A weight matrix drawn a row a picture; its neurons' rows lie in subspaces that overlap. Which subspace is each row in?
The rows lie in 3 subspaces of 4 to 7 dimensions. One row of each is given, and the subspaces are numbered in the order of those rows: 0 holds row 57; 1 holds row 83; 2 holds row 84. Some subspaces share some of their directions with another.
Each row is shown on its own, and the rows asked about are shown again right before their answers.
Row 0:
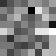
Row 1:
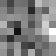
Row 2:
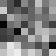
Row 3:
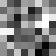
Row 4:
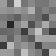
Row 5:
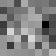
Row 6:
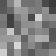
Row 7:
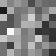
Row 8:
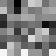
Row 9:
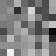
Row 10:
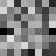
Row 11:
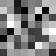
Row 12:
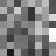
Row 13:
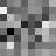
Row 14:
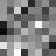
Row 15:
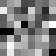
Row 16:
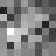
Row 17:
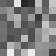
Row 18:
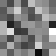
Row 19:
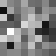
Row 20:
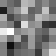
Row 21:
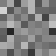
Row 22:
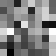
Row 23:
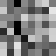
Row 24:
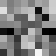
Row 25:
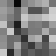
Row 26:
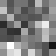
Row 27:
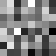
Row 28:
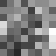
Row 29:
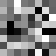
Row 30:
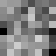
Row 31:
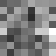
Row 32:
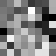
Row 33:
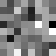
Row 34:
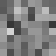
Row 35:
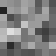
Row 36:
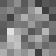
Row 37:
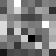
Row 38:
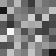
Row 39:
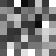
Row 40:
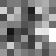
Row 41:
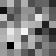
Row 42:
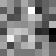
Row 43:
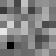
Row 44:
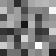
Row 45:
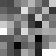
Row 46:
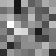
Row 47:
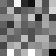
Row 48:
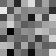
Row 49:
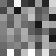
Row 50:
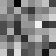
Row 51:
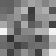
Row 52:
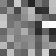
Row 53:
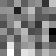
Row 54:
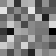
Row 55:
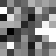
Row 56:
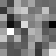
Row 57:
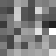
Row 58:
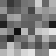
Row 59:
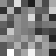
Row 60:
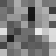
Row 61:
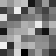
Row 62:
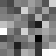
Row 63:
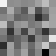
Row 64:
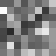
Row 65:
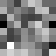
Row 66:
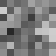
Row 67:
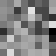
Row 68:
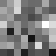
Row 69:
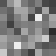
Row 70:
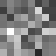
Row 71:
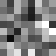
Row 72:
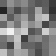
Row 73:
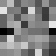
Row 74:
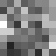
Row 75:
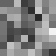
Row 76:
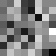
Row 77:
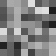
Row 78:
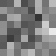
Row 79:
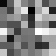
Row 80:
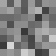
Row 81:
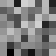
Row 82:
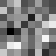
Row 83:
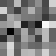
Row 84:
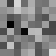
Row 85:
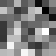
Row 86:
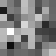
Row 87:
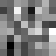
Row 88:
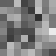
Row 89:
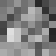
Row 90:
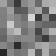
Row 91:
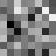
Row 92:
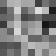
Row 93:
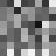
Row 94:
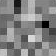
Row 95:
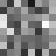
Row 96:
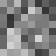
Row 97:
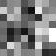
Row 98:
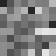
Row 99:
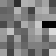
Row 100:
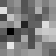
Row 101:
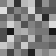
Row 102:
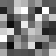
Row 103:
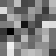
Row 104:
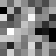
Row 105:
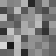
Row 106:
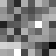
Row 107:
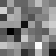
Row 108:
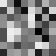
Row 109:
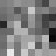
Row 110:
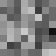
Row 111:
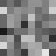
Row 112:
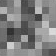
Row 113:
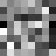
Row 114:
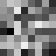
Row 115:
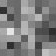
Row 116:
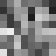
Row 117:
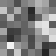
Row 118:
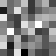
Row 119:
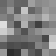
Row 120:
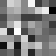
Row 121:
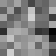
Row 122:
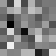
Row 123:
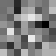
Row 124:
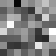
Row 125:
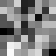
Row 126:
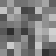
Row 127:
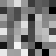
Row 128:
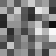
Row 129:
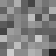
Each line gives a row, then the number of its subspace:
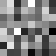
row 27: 0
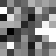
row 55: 1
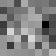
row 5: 0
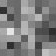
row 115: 1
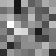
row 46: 2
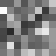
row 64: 2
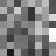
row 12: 1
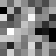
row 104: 1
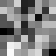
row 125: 1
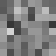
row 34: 2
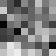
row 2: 0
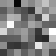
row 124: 2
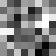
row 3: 0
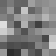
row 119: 0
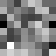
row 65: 0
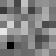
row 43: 2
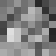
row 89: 2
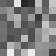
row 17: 1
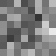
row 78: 1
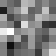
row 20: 1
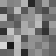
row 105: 0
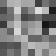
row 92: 0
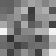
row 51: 1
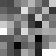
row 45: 1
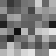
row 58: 0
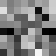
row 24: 2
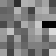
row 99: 0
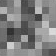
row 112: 1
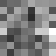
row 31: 1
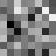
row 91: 2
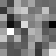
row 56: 2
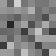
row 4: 2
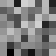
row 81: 1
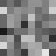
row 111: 2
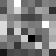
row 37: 0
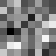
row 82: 2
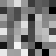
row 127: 2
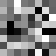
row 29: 2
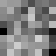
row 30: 1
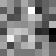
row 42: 1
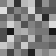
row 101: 1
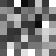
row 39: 1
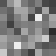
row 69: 2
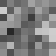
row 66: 1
